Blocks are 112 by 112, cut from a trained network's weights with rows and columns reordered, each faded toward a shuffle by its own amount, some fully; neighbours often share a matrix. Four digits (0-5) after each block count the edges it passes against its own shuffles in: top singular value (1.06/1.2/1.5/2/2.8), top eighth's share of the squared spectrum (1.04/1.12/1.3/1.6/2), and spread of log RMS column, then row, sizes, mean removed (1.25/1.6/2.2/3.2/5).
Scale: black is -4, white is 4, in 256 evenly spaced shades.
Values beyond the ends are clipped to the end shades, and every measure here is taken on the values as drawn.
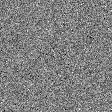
0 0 0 0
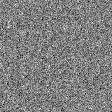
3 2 1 0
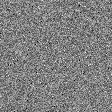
0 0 0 0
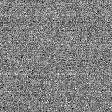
3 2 0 1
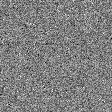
1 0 0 0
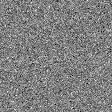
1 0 0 0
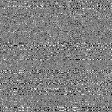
4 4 0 4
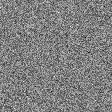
2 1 0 0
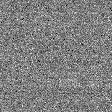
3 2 0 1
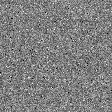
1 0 0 0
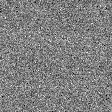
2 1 0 0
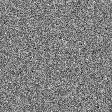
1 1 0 0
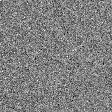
2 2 0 0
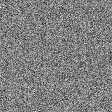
1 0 0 0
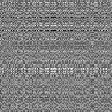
5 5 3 4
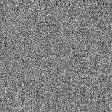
3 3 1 1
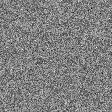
0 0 0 0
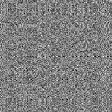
4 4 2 2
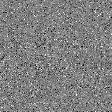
3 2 0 2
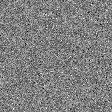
1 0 0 0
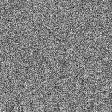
3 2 0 0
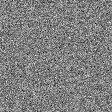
0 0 0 0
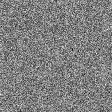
2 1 0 0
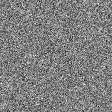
2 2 0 0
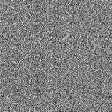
4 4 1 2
